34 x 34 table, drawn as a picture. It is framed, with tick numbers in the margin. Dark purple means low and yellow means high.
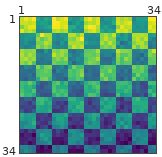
A checkerboard runs through the table. The field climbs toward the top. Overall the values sit about 50% of the way up the scale.
